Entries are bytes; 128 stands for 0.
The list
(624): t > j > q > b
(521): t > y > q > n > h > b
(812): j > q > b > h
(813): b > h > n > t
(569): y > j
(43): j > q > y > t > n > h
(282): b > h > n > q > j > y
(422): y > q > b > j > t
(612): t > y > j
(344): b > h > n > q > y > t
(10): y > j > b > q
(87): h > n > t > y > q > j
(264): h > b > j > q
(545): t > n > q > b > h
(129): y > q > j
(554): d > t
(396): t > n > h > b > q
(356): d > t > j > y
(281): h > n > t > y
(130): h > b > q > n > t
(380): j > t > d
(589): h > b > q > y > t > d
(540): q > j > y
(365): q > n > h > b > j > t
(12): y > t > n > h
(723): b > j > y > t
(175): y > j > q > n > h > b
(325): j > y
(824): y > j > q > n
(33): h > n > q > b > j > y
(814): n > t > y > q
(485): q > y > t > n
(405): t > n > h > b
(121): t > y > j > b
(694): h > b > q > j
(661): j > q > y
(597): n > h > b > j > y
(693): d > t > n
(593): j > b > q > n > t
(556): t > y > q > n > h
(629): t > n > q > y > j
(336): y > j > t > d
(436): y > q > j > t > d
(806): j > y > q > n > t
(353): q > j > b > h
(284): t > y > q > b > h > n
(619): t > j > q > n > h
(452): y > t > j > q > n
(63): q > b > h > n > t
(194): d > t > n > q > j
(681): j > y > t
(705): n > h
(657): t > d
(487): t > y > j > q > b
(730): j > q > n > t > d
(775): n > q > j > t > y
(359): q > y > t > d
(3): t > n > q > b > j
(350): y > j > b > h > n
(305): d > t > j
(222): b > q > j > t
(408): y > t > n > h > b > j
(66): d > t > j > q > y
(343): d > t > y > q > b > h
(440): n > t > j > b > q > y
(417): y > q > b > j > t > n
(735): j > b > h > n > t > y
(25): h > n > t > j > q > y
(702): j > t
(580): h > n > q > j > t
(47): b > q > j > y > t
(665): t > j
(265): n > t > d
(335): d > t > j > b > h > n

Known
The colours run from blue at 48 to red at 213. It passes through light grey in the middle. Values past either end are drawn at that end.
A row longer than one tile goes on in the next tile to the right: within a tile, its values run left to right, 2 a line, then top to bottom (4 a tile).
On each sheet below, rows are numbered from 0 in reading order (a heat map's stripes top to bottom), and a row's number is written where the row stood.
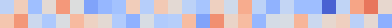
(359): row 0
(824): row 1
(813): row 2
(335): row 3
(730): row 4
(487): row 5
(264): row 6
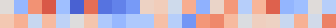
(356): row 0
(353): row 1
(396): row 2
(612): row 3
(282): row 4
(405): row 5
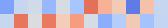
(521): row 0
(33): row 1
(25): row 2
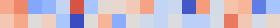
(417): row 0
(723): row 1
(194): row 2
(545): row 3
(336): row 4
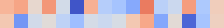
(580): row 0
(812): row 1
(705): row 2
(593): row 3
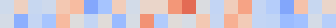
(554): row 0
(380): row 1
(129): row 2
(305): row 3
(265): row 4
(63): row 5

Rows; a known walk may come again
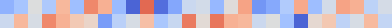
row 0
(405)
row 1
(597)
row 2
(353)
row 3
(521)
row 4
(436)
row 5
(681)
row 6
(665)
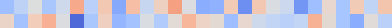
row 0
(10)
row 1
(593)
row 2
(63)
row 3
(824)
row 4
(661)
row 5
(408)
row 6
(813)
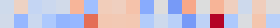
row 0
(554)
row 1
(569)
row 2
(657)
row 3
(814)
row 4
(87)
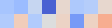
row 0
(624)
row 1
(3)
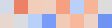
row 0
(422)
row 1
(281)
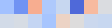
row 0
(619)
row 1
(343)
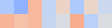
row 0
(12)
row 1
(775)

